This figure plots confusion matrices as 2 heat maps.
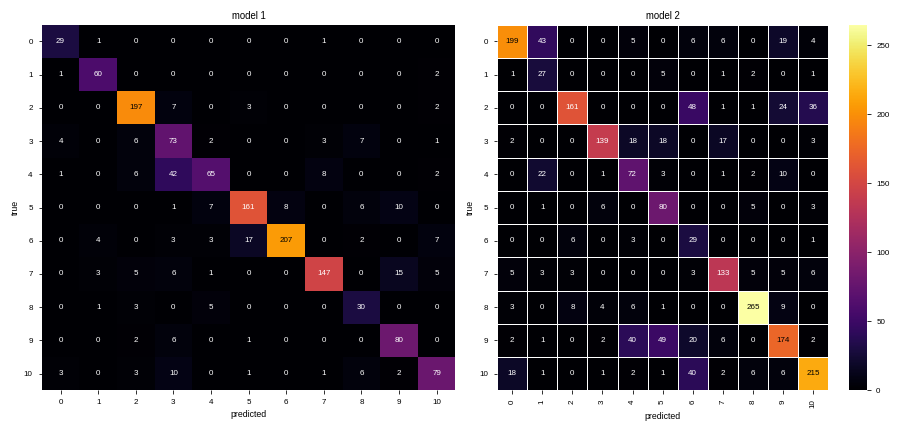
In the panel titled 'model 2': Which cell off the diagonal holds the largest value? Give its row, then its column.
9, 5
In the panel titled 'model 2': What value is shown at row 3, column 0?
2
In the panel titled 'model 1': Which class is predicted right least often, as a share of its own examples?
4
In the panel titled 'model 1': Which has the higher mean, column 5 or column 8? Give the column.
5
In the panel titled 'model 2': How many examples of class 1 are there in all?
37
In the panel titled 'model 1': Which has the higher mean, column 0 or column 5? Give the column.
5
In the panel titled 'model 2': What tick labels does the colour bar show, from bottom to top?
0, 50, 100, 150, 200, 250
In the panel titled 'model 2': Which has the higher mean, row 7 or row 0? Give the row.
0
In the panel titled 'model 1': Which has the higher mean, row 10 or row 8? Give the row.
10
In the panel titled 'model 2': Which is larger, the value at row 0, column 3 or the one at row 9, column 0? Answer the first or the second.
the second
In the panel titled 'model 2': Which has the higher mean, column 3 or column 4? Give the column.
3
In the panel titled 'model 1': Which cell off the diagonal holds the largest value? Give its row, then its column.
4, 3
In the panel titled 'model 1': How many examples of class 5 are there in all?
193
